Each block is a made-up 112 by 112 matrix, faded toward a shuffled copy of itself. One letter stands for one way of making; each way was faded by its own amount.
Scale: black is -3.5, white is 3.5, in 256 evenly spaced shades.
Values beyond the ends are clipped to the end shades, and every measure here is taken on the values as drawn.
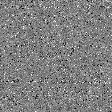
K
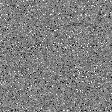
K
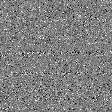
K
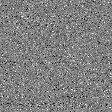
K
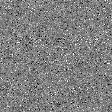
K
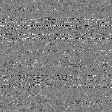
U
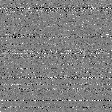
U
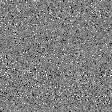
K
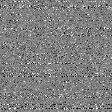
U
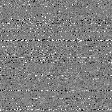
U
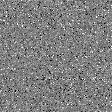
K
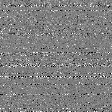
U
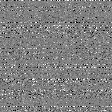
U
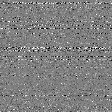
U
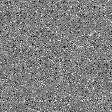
K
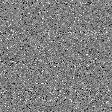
K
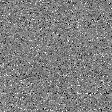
K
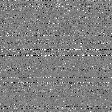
U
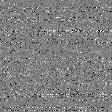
U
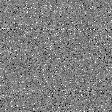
K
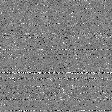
U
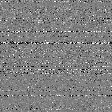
U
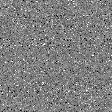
K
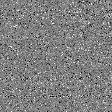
K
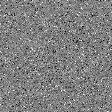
K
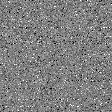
K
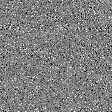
K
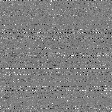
U
